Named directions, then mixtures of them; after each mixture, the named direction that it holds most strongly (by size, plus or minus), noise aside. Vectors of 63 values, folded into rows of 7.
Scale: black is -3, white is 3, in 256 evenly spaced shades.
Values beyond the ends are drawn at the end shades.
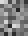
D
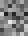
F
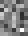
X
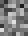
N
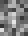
N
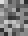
D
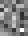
X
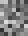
D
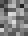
N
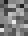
N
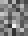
D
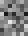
F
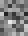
F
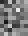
D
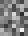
F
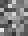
F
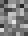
N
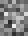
F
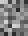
D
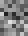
F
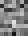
N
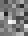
F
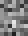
N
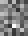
D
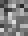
N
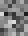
F
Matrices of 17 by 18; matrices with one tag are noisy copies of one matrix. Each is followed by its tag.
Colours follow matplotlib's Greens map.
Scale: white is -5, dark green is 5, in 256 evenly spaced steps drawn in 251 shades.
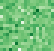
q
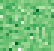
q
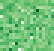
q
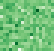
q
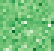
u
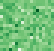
q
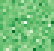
u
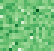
q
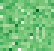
q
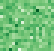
q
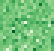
u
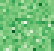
u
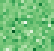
u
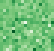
u
